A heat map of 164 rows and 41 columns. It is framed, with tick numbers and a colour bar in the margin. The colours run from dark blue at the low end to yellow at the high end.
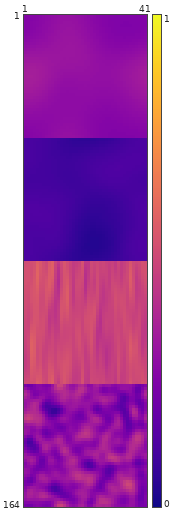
It is made of 4 by 1 panels. Panel 1,1: low, smooth, faint in contrast. Panel 2,1: very low, smooth, faint in contrast. Panel 3,1: middling, streaked downward, faint in contrast. Panel 4,1: low, blotchy.
